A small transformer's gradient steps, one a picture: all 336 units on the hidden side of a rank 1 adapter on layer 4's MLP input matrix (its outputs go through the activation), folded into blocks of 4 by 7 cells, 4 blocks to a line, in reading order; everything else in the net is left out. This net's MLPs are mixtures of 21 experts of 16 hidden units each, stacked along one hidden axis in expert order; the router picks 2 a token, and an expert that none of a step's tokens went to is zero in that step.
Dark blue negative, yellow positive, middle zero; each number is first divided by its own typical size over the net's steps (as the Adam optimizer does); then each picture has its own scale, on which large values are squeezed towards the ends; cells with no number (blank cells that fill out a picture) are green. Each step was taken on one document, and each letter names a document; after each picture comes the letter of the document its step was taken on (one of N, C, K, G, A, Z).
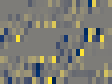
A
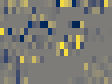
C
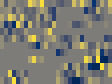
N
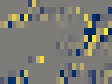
A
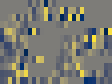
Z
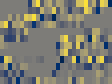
N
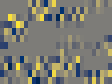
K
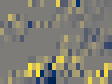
C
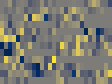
A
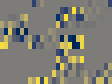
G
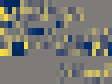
N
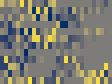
Z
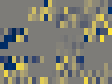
Z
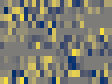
N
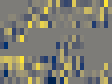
K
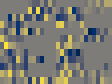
Z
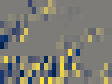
K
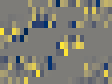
C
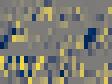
K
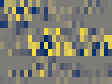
G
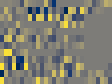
Z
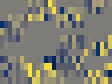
G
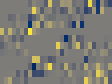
A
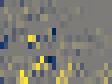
K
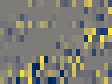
A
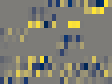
C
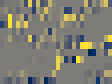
K
